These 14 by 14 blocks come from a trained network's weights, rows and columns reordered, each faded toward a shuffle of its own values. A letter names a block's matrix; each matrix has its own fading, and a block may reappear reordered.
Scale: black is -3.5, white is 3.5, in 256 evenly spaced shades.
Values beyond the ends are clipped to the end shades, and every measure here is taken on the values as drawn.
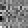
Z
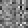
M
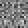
Z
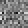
Z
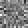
M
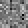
M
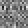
Z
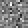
M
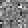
M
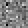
M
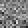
Z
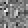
M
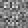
Z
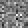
M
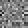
Z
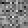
Z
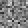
M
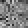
Z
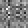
M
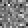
M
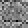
Z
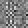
M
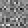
Z
